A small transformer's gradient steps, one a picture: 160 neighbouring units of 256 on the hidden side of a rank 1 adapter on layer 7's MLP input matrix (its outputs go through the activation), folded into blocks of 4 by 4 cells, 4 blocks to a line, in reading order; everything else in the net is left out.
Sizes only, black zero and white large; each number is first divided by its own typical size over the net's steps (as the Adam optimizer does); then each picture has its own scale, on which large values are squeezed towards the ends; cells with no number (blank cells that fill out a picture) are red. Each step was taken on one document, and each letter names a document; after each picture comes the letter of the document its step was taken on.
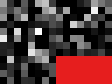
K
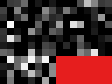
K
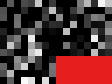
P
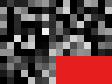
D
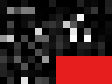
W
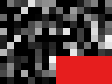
P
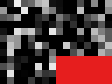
P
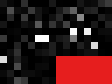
W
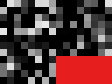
P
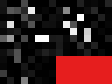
W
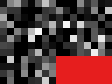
K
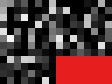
K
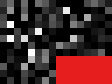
K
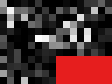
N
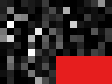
K
